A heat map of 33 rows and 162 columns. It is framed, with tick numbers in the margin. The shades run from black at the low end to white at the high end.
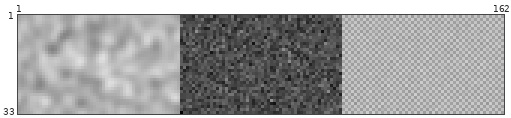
The table splits into one row of 3 panels. Panel 1,1: high, blotchy. Panel 1,2: low, fine-grained. Panel 1,3: high, checkered.
